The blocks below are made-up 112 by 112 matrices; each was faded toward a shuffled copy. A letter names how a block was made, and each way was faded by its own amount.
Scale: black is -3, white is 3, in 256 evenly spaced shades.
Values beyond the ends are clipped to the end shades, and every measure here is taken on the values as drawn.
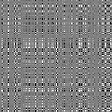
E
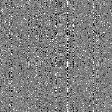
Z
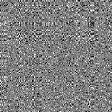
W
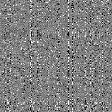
Z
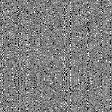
Z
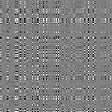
E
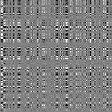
E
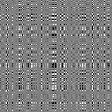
E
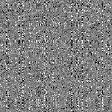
Z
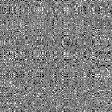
W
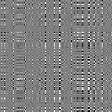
E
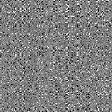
W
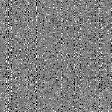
Z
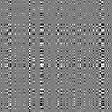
E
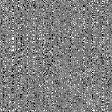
Z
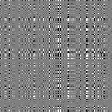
E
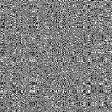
W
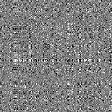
W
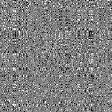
W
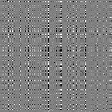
E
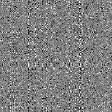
Z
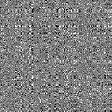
W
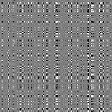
E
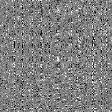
Z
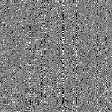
Z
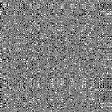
W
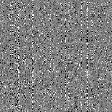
Z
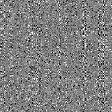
Z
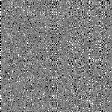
Z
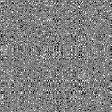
W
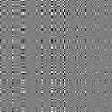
E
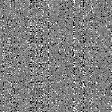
Z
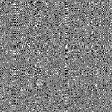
W
